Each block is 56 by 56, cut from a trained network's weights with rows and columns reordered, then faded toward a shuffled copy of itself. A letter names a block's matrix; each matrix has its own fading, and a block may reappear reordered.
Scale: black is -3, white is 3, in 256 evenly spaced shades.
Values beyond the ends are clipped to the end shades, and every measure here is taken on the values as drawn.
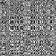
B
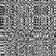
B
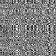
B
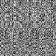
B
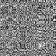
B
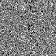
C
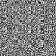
B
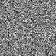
C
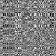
B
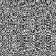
B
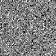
C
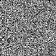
C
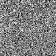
C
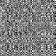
B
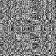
B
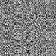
B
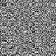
B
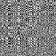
B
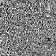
C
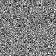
C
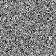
C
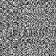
B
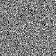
C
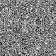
C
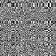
B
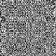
B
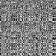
B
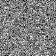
C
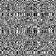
B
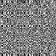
B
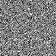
C
